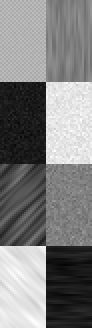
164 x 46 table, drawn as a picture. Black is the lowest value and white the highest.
The table splits into 4 rows of 2 panels. Panel 1,1: high, checkered, faint in contrast. Panel 1,2: middling, streaked downward, faint in contrast. Panel 2,1: very low, fine-grained, faint in contrast. Panel 2,2: very high, fine-grained, faint in contrast. Panel 3,1: low, slanting up to the right. Panel 3,2: middling, fine-grained, faint in contrast. Panel 4,1: very high, slanting down to the right, faint in contrast. Panel 4,2: very low, streaked across, faint in contrast.
